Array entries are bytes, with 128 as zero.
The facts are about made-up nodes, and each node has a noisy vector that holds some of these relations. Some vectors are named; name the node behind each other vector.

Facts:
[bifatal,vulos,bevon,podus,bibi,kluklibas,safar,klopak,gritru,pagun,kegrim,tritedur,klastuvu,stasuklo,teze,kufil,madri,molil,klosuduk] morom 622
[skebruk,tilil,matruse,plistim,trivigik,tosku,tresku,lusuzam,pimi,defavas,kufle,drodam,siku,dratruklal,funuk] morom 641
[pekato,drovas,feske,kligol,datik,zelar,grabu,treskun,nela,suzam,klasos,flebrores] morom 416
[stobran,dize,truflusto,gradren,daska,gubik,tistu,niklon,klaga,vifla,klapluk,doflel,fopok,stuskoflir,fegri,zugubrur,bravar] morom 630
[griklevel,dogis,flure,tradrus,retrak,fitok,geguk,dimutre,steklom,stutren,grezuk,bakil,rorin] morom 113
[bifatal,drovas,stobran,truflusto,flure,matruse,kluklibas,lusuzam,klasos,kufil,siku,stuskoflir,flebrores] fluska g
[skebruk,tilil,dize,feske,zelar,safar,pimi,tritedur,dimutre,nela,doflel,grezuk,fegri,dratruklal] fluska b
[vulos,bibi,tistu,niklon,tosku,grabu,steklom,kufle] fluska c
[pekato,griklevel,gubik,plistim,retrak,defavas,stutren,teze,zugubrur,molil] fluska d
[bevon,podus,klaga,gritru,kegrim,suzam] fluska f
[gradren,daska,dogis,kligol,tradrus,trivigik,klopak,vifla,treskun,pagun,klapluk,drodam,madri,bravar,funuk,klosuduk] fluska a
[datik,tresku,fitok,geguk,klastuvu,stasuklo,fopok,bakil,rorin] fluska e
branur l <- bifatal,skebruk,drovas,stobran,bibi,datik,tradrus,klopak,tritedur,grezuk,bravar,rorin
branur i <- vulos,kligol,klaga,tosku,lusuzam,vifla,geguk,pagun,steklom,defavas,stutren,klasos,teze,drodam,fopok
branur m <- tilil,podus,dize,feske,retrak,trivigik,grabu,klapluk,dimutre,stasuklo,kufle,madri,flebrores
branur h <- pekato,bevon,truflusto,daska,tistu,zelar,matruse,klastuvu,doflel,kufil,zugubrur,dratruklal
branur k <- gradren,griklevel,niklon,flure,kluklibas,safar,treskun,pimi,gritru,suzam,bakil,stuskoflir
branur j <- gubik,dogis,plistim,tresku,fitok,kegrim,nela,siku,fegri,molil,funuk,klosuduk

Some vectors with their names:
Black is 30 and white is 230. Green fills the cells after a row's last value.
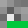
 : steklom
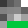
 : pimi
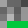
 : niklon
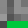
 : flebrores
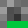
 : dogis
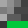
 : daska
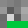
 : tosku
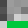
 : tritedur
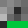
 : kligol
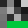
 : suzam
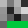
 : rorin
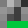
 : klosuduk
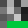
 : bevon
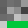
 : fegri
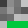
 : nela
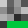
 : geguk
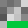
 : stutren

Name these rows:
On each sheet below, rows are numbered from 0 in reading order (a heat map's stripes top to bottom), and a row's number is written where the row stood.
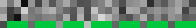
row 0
datik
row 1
kluklibas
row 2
grabu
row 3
safar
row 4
siku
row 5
stuskoflir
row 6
pagun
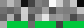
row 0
bibi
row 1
dratruklal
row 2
klastuvu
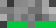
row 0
klasos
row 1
bifatal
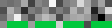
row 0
doflel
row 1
tilil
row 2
plistim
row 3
tresku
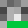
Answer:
zugubrur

